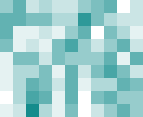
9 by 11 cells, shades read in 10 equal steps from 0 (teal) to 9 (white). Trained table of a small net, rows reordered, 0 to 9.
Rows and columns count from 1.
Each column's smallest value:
3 3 0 3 4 2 1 4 2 3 3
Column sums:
56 51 41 49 60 38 52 50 37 48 53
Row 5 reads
8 4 4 7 4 5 5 5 3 8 3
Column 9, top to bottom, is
3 6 4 5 3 2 6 3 5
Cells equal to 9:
5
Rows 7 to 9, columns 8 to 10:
6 6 3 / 4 3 5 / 7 5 3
